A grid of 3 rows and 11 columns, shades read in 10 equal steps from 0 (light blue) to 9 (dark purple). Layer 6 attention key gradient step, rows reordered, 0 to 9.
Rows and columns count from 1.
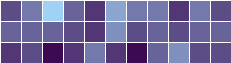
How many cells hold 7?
6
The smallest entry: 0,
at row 1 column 3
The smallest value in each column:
5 4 0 5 4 2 4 4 3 4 5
